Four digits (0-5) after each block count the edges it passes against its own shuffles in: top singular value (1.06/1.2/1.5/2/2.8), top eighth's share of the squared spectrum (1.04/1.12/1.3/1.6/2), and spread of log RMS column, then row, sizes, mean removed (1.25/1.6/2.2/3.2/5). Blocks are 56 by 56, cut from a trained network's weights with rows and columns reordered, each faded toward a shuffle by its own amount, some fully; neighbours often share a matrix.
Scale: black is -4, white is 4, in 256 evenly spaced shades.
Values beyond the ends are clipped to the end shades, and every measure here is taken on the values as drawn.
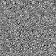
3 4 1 2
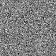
1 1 0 0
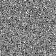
0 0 0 0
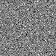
0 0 0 0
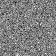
1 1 0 0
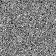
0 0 0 0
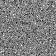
0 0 0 0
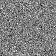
0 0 0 0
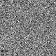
2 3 0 1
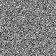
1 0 0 0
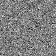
0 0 0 0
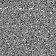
1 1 0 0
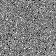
0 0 0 0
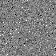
1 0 0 0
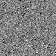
0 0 0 0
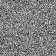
1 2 0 0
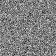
0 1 0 0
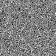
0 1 0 0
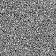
1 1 0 0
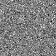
1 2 0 1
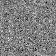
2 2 0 1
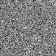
2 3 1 2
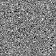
2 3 1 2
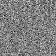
2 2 0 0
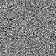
3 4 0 2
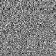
3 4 1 2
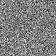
2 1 0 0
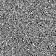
0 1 0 0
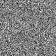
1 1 0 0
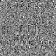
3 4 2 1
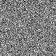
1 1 0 0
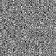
3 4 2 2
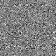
2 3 1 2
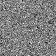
1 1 0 0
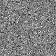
1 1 0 0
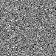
2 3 1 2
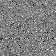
2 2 0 1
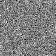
1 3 1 1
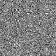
2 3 1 1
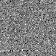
1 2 0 1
